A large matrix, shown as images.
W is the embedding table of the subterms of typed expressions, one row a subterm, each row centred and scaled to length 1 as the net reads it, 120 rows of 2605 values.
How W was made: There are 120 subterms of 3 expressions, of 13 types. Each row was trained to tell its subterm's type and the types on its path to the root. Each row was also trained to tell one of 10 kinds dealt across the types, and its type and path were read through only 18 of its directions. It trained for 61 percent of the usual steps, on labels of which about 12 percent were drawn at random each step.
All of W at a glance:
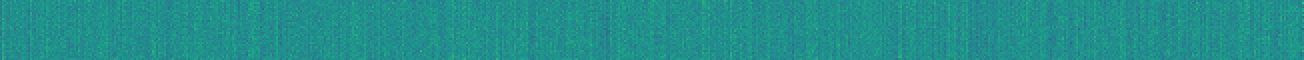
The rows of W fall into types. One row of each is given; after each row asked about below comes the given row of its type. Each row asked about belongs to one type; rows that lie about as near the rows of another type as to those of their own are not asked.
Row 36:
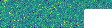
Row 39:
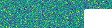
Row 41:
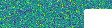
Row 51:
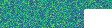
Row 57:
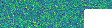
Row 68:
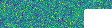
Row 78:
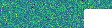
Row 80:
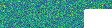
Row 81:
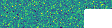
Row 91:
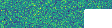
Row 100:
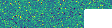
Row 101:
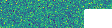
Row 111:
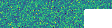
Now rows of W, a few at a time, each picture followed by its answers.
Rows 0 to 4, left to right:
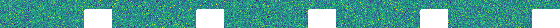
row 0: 78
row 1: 36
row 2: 41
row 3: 91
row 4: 41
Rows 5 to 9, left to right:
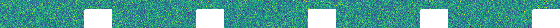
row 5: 80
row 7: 57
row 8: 57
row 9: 111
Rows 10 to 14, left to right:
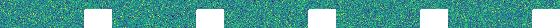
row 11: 91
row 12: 81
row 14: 39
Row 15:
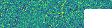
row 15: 111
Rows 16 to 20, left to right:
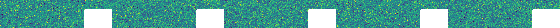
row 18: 91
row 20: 101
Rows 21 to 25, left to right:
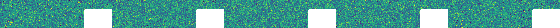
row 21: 101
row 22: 41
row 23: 51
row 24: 41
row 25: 111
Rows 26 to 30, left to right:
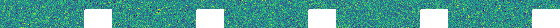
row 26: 39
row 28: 78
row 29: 81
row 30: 51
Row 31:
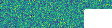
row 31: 111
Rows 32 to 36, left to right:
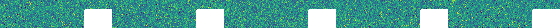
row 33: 101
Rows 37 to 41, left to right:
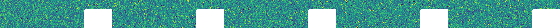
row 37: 39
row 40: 78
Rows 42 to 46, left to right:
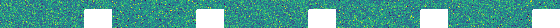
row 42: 57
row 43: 101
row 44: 81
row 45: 91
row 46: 51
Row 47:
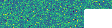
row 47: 68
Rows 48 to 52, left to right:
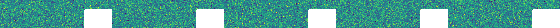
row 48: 111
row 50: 81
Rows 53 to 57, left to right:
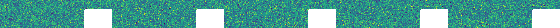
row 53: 39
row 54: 80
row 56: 57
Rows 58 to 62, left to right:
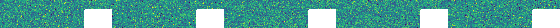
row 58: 51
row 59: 36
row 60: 91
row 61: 41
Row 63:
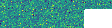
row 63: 36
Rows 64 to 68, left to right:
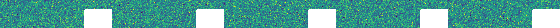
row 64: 111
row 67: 41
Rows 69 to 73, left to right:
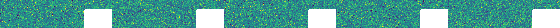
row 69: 101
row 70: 41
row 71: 36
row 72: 91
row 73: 57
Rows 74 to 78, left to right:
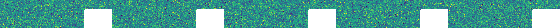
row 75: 80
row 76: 101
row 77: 39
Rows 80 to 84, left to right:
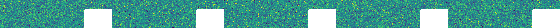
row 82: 51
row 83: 36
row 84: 101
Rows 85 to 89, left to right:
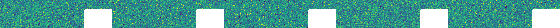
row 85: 39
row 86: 101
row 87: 36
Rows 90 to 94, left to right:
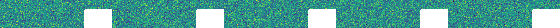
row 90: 51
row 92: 51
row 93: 51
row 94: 78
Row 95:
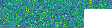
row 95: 81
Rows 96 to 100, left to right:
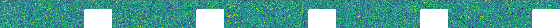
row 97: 57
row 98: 111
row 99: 78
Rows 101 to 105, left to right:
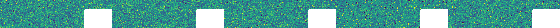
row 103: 100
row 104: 100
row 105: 91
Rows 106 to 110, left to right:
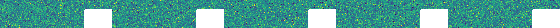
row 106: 39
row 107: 80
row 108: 41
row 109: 57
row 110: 68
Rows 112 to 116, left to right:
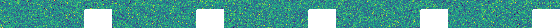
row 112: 81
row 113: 41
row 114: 51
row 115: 111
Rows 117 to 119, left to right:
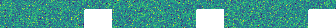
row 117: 39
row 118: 36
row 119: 39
